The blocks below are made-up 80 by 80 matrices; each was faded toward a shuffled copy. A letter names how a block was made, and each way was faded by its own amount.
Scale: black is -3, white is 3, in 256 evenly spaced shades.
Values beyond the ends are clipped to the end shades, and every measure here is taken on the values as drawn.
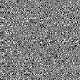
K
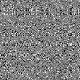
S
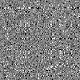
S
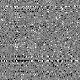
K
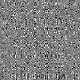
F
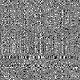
S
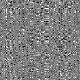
F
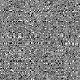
S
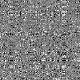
S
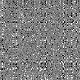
F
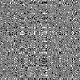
F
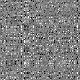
F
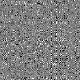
F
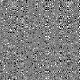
F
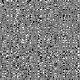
F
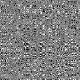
F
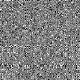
S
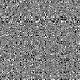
S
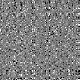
F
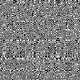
S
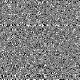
S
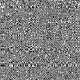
K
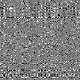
K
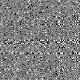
K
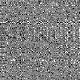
S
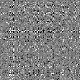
F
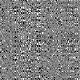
F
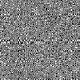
S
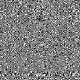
S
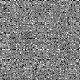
S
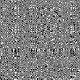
F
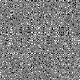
K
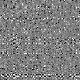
K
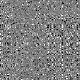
F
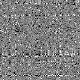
S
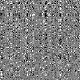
F
